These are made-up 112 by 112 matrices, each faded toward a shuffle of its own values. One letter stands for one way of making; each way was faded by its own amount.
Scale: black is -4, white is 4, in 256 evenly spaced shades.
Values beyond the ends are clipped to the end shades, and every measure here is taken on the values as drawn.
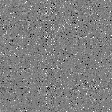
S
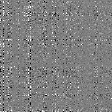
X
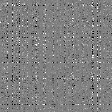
X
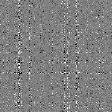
X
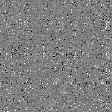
S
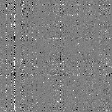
X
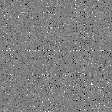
S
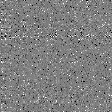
S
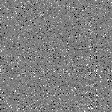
S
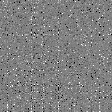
S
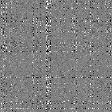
X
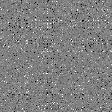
S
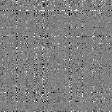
X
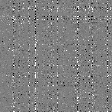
X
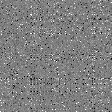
S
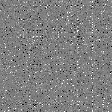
S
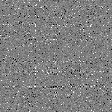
S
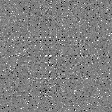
S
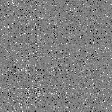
S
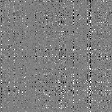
X
